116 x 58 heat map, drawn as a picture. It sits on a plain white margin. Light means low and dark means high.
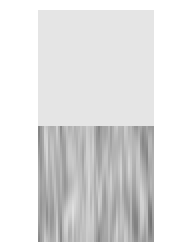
The table splits into 2 rows of 1 panel. Panel 1,1: very low, flat. Panel 2,1: low, streaked downward.
